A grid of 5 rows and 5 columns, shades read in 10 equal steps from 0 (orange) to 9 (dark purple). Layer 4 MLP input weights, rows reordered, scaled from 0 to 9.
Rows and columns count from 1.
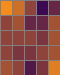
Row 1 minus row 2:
-5 -2 -2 2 3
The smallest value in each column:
0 2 5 5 1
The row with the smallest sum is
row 1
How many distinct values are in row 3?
3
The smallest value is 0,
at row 1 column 1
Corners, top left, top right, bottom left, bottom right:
0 7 4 1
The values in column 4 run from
5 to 9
